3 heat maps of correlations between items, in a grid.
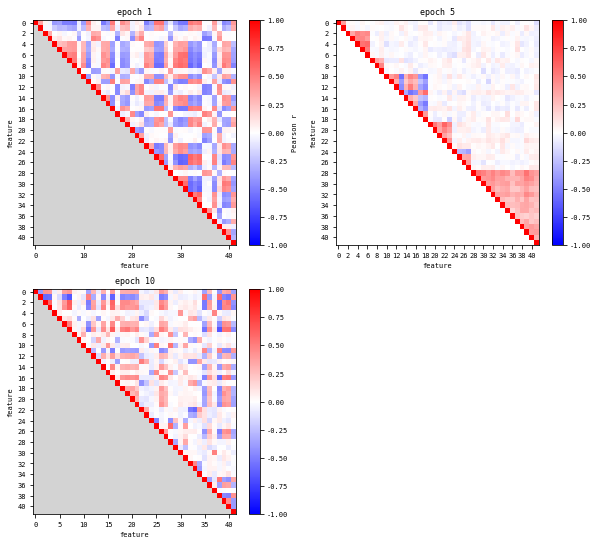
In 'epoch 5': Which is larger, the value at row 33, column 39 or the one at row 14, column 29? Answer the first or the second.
the first
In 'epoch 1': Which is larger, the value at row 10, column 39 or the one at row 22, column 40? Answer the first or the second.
the first
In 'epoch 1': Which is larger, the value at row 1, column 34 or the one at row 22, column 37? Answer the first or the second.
the first
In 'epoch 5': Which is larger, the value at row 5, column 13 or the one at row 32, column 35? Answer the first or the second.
the second
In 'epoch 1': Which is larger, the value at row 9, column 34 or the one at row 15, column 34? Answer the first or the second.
the first
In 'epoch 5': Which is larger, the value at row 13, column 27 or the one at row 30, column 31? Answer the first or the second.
the second
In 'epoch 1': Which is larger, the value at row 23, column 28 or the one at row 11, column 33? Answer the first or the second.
the second
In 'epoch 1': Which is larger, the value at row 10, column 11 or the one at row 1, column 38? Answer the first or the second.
the second
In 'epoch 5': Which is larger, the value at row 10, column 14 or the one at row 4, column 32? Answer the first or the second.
the first
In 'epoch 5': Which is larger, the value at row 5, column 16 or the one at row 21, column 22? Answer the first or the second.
the second
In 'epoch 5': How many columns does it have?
42
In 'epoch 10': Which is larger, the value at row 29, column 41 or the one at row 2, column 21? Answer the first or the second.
the second
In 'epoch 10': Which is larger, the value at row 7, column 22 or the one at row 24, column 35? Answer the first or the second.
the second
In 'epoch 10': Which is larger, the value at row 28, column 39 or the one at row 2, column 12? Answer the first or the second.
the second
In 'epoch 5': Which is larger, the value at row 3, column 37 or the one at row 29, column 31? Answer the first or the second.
the second
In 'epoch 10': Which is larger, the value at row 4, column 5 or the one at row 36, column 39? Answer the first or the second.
the second
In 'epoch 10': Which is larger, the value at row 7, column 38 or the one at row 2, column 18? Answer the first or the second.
the second
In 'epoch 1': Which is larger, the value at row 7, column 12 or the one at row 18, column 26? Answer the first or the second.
the second
